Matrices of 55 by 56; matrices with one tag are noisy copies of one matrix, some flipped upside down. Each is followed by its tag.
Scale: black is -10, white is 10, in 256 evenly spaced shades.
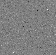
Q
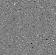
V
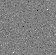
Q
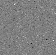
V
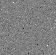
Q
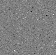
V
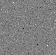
Q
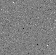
Q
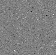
V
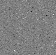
V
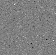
V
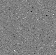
V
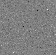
Q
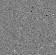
V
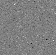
V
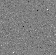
Q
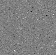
V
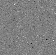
V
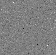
Q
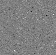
V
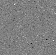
V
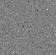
Q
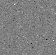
V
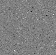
V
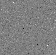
Q
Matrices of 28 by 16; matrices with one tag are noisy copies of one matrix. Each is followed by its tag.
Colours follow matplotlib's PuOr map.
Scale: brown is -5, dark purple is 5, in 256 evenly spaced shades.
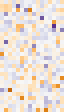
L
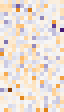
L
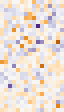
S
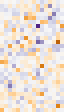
S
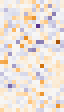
S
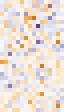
S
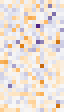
S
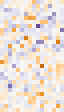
S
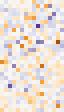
S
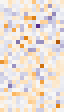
S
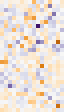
S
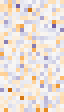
L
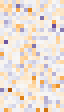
L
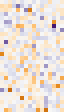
L
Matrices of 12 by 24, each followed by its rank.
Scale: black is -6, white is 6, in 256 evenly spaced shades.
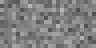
full rank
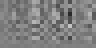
two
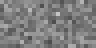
full rank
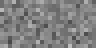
full rank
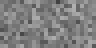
full rank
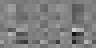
two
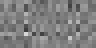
two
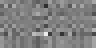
two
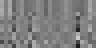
two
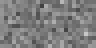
full rank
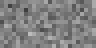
full rank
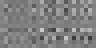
two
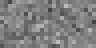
full rank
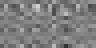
two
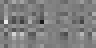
two
